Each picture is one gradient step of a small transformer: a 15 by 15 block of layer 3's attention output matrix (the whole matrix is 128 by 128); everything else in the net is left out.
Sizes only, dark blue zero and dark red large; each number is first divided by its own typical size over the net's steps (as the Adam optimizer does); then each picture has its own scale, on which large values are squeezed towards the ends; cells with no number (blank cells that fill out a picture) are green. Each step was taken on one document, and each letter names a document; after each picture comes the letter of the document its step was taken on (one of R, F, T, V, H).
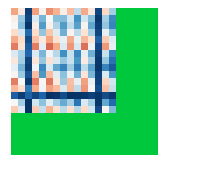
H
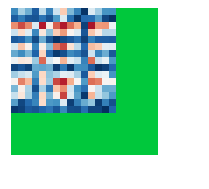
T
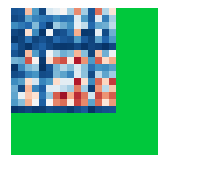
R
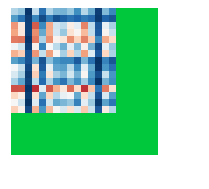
H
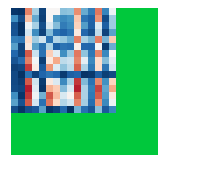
R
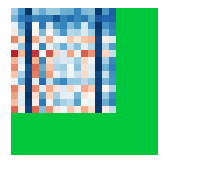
H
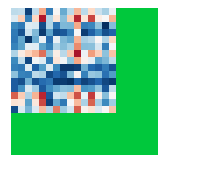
R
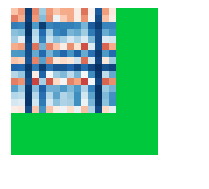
H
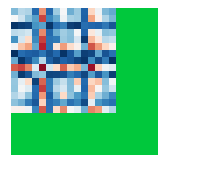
T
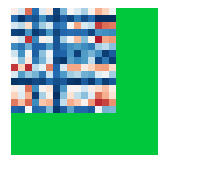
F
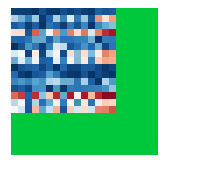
F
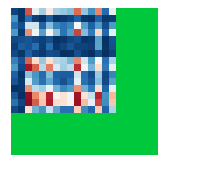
R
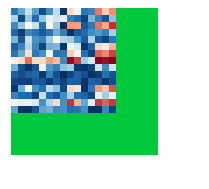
F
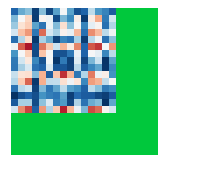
T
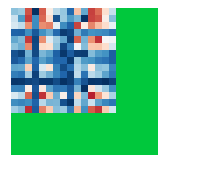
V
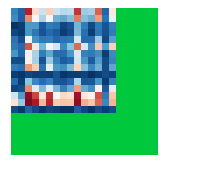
R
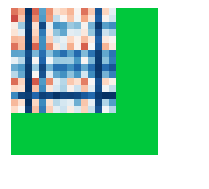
H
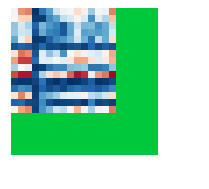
T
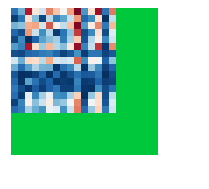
R
